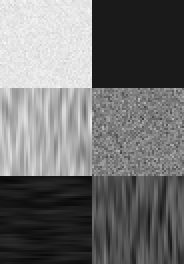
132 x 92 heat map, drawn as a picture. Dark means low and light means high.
The table splits into 3 rows of 2 panels. Panel 1,1: very high, fine-grained, faint in contrast. Panel 1,2: very low, flat. Panel 2,1: high, streaked downward. Panel 2,2: middling, fine-grained. Panel 3,1: very low, streaked across, faint in contrast. Panel 3,2: low, streaked downward.
